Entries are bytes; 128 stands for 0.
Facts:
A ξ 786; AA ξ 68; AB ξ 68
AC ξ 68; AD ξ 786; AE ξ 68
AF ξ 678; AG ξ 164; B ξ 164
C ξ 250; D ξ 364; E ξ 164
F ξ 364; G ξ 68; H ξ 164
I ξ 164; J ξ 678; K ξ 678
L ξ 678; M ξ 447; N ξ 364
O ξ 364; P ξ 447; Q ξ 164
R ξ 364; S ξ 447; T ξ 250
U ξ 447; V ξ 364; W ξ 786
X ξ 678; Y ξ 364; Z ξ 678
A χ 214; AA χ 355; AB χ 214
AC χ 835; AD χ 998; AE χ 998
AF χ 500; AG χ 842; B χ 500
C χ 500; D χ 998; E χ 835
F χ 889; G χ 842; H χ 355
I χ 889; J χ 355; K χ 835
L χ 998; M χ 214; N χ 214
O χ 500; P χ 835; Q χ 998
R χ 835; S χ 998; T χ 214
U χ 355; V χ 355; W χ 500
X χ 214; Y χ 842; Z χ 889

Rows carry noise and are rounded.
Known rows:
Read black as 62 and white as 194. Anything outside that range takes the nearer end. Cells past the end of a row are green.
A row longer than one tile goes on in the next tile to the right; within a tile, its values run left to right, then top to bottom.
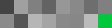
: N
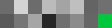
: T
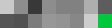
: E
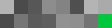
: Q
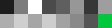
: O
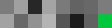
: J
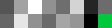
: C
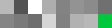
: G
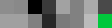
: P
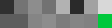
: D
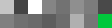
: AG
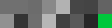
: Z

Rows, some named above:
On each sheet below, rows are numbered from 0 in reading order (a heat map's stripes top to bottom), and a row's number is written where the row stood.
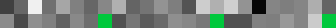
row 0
Y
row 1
Q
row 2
E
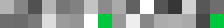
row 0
AC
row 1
B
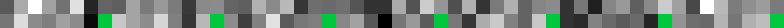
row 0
C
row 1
V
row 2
F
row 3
S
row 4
R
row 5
L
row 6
G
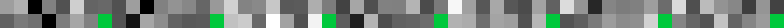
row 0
A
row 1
K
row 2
AA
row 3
X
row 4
H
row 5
E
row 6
I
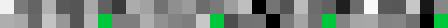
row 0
H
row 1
N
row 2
A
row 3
AF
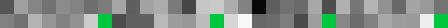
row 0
N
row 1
AE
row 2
U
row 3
AB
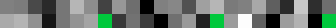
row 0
M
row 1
AD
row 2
W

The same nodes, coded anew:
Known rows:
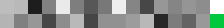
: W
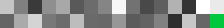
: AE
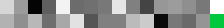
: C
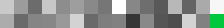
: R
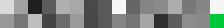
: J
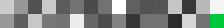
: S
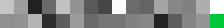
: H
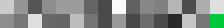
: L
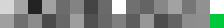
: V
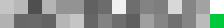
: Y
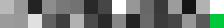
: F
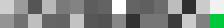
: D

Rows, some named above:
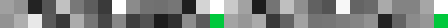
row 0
I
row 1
H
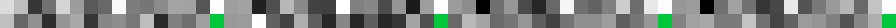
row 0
AF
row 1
Z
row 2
AB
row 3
A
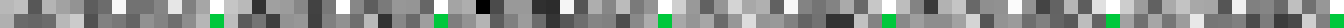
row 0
Y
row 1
O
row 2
X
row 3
E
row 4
AC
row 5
K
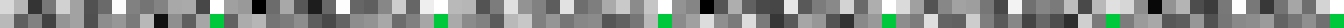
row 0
AF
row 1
AB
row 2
AG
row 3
T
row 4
L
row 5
AA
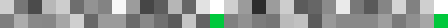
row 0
AC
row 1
G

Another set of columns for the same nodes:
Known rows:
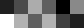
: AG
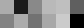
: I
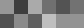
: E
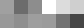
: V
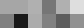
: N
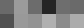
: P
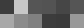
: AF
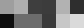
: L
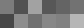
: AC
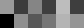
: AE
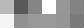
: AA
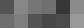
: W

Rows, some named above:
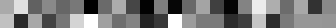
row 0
X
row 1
G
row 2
G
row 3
T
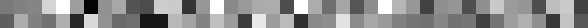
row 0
F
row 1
Y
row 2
H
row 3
J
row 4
AA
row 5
O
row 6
Z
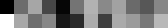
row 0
G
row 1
AB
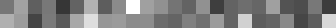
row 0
C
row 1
AA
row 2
AC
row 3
K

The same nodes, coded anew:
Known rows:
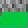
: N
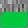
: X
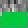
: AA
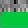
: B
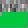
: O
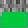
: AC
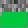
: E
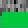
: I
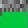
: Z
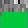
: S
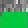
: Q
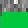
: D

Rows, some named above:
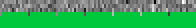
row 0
AF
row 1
Z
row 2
AB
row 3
F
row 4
E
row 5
H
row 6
L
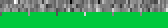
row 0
AE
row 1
J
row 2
I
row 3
AA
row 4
G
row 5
AG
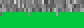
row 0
Y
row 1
K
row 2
J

